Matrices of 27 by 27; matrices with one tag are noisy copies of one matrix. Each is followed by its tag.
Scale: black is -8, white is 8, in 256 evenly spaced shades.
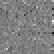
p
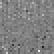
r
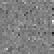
p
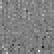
r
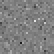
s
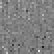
r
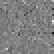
p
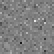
s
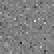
s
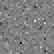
s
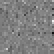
p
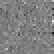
p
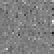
p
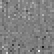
r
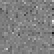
p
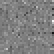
p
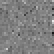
p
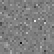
s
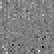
r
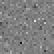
s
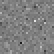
s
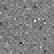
s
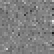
p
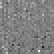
r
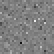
s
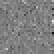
p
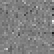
p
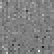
r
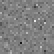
s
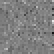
p
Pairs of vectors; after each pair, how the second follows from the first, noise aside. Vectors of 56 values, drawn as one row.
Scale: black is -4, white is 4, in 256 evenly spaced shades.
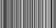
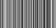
negated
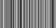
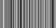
copied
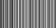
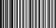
scaled up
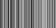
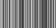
negated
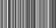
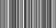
wrapped around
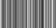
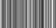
copied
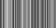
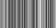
wrapped around
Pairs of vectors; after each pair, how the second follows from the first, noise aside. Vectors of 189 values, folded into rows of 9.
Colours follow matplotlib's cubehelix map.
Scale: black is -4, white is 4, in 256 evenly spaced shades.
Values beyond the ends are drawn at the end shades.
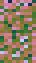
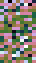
scaled up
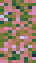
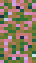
sign-scrambled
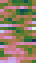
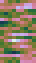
wrapped around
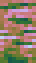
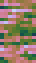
wrapped around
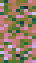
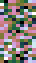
scaled up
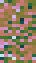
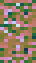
wrapped around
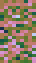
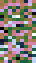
scaled up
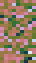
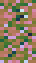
wrapped around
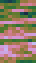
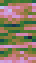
wrapped around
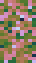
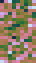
wrapped around
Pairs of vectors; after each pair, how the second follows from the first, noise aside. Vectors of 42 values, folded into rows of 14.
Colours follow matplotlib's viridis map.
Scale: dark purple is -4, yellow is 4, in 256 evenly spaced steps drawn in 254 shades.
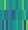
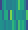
shuffled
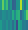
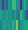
negated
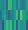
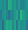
shrunk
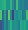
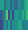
sign-scrambled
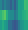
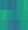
shrunk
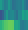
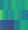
negated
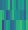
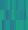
shrunk
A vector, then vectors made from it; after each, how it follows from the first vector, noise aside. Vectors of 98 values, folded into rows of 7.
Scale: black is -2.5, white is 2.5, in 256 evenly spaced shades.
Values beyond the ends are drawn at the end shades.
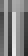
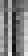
negated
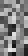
sign-scrambled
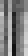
negated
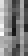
wrapped around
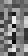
sign-scrambled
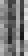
wrapped around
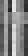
wrapped around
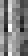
wrapped around
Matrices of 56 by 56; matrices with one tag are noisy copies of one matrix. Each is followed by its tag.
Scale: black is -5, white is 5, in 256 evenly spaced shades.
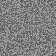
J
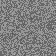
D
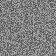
J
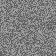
D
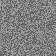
D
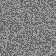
J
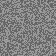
J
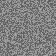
J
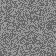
D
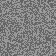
J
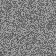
D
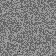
J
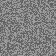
J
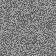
D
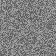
D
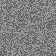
D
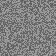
J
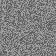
D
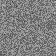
D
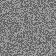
J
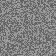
J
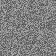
D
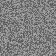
J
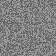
J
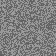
D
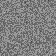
J
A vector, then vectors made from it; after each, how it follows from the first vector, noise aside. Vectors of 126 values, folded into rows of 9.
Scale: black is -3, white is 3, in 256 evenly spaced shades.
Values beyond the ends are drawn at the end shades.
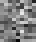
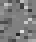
partly zeroed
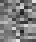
negated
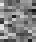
wrapped around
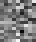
negated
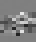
partly zeroed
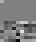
partly zeroed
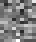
negated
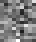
negated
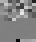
partly zeroed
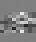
partly zeroed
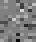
partly zeroed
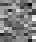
wrapped around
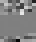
partly zeroed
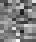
negated
